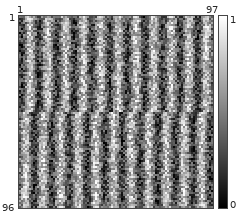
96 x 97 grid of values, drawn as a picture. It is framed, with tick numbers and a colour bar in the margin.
On average the colour sits 50% of the way up the scale. It looks the same turned upside down. Stripes running up and down repeat 11 times from left to right. No seam splits the table.
